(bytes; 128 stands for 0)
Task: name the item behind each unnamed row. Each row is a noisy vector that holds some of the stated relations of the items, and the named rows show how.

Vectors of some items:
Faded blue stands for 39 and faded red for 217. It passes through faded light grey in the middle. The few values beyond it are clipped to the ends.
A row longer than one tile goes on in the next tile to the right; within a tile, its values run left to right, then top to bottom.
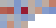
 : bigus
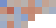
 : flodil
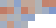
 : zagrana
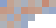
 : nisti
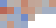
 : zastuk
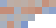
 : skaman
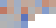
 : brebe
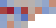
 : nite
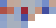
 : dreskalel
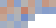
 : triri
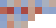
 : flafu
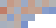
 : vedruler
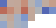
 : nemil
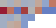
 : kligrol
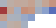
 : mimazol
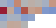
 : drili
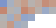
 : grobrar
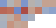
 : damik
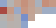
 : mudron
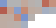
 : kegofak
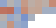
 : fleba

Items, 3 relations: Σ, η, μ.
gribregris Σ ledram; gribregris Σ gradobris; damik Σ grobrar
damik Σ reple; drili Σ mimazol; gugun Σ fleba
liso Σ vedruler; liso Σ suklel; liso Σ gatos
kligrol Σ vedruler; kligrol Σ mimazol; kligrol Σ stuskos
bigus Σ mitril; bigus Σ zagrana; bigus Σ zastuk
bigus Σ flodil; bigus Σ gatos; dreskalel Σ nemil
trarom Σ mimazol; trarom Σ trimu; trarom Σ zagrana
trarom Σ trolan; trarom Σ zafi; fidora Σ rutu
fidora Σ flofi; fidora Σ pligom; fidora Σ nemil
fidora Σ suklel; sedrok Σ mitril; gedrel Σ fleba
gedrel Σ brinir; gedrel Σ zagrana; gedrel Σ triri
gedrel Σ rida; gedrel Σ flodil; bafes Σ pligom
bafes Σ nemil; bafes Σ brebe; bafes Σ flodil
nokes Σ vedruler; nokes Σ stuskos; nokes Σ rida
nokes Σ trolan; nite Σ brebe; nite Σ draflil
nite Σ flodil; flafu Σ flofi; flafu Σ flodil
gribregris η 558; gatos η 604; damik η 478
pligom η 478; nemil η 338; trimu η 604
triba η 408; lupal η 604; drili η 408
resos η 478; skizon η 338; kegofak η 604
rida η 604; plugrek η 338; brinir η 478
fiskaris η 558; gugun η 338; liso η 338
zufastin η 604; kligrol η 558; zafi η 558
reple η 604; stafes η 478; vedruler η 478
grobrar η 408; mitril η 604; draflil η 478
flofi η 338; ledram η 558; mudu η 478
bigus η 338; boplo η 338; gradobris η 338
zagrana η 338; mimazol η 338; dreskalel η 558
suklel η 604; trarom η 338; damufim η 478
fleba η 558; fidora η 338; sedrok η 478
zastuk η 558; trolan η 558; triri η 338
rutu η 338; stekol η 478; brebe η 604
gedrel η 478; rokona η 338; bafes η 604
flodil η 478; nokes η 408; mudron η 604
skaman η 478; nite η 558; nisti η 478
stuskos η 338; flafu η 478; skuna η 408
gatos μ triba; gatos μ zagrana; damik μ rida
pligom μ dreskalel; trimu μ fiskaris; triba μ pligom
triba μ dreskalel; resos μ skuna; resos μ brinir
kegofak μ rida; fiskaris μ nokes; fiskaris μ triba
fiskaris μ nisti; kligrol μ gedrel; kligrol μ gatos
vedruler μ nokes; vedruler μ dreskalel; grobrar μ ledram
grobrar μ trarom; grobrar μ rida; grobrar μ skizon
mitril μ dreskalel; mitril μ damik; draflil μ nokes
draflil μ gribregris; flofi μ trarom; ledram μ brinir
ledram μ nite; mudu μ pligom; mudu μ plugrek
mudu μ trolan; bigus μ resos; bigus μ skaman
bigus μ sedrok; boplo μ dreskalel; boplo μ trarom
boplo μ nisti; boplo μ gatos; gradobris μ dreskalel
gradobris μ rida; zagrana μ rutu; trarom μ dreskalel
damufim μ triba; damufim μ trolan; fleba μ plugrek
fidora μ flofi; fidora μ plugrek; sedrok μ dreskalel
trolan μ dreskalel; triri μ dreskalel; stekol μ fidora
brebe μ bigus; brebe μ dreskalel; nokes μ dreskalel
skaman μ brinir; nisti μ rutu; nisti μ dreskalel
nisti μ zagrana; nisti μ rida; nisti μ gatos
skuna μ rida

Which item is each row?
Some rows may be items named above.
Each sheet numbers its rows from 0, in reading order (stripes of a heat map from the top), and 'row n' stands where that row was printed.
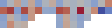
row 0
flafu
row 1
fidora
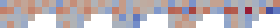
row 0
brinir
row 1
stafes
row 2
trolan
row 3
damik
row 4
fidora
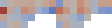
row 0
mimazol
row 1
rutu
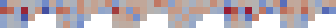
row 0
dreskalel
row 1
ledram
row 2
rida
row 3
nisti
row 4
bafes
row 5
nemil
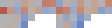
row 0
gatos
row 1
fiskaris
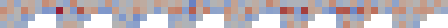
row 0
boplo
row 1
drili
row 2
triba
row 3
sedrok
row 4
gradobris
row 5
gugun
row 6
gedrel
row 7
draflil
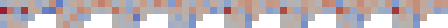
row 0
liso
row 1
skuna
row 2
mitril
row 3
pligom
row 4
suklel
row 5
trimu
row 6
zafi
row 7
suklel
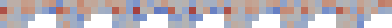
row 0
stuskos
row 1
zastuk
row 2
trarom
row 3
nokes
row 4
stuskos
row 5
flofi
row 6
gatos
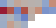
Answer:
gribregris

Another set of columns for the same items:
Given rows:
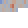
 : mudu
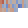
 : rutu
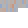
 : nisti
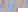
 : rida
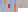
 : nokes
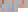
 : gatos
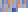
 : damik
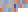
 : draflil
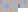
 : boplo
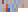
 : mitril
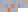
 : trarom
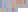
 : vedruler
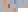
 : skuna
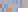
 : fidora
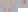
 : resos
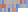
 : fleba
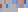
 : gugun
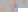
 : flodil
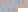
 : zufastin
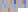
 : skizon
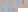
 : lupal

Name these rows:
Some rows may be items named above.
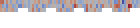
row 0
rutu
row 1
brinir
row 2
gedrel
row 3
zastuk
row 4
ledram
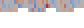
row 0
stuskos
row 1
gedrel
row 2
skuna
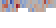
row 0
ledram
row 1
trolan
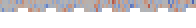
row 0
bafes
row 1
zagrana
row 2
trarom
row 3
pligom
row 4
rutu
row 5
triba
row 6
triri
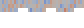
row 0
flafu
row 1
bafes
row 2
liso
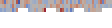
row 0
trimu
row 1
kegofak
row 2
sedrok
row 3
zafi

